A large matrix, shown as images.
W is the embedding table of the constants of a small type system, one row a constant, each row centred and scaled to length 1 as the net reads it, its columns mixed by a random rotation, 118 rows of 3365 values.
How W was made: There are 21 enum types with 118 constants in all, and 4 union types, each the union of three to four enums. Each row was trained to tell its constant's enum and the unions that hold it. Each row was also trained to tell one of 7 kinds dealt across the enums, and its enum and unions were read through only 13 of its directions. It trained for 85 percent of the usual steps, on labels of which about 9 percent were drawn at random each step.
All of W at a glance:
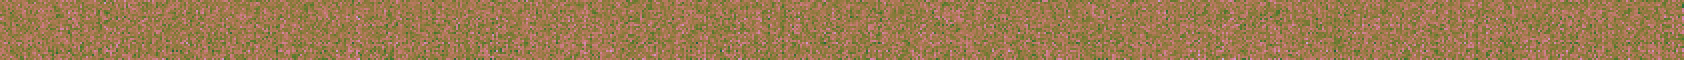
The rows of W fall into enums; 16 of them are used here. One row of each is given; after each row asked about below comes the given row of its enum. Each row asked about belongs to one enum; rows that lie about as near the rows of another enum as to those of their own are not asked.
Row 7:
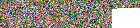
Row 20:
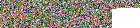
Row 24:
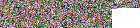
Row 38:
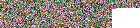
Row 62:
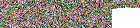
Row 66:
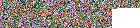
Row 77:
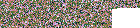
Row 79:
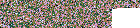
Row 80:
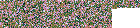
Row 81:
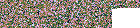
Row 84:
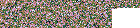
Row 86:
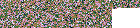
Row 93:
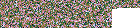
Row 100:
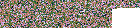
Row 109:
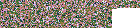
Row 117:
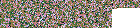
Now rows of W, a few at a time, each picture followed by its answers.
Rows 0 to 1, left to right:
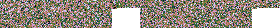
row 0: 81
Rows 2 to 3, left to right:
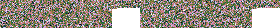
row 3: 20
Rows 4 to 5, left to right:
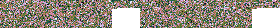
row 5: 79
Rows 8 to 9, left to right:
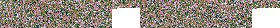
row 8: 93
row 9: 109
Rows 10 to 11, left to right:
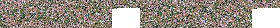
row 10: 62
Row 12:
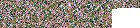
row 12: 117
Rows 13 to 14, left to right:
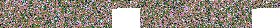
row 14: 80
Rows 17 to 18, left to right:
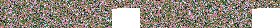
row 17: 24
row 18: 84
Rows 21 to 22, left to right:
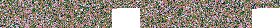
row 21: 7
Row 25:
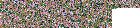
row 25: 38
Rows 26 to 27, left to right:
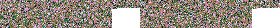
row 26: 81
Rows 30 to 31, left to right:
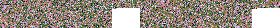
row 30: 84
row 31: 93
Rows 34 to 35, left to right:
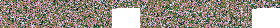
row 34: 84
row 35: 38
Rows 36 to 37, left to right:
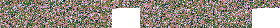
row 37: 62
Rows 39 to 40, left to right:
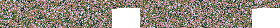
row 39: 81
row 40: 24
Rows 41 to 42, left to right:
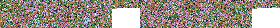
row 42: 86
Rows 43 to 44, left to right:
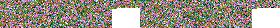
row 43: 62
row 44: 93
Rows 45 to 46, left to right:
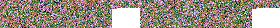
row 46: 66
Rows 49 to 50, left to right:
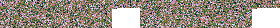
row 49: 117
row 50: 7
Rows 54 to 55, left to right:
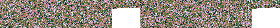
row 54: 81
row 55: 38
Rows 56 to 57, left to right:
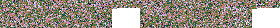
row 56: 109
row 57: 20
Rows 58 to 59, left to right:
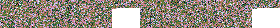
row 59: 117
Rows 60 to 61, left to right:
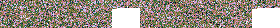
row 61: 93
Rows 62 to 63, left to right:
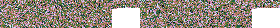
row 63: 84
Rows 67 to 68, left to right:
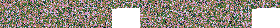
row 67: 66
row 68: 38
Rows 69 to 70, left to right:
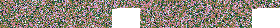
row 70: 86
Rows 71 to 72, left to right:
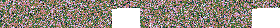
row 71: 24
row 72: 62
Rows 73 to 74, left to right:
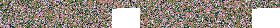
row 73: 79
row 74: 86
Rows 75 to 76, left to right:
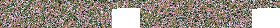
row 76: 93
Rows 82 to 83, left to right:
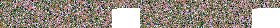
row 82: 117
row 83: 81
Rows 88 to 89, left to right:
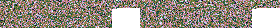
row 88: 24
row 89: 109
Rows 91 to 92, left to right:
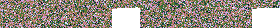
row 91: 62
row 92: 66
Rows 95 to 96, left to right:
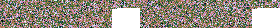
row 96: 79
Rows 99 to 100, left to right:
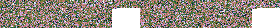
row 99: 109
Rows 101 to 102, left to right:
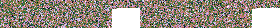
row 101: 117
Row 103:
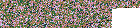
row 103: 79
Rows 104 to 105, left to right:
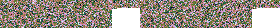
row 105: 20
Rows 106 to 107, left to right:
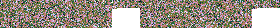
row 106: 117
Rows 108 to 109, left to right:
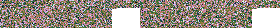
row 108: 80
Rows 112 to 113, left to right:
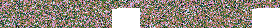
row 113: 62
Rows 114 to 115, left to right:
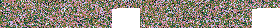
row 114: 109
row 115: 93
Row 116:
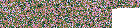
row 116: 81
